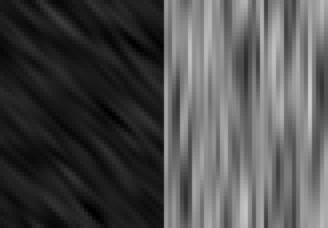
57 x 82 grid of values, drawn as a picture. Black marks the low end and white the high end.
It is made of 1 by 2 panels. Panel 1,1: very low, slanting down to the right, faint in contrast. Panel 1,2: middling, streaked downward, strong in contrast.
